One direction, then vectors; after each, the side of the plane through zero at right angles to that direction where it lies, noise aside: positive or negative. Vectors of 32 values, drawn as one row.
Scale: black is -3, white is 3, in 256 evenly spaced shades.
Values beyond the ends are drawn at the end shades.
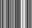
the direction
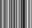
negative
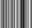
negative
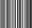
positive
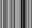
negative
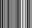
positive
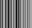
positive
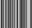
negative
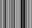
negative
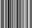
positive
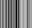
positive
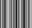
negative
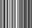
negative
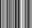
positive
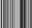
negative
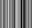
negative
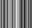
negative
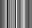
positive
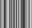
negative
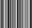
positive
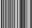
negative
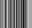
negative
